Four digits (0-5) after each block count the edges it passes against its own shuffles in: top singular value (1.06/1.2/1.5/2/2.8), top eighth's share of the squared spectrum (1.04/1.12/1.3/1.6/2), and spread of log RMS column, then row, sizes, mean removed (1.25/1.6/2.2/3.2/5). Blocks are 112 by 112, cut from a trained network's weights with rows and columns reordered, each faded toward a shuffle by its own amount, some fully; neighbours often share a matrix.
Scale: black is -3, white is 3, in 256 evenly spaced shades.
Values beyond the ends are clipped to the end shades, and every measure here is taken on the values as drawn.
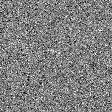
0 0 0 0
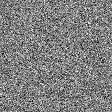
0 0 0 0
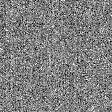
1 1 0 0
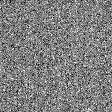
1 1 0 0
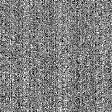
3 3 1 2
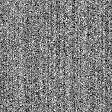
3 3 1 2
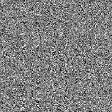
3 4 3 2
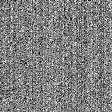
3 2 0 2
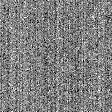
3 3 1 2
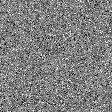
0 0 0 0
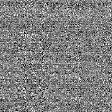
3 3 3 1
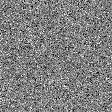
0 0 0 0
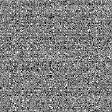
3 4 4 2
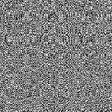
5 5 3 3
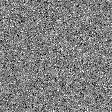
0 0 0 0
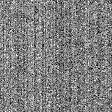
3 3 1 2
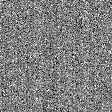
1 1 0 0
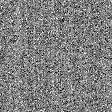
2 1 0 0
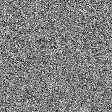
1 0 0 0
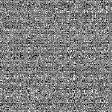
3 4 4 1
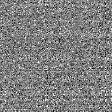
2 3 3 1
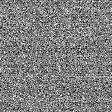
2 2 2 0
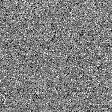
1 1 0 0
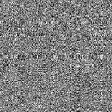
4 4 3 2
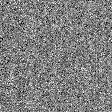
1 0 0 0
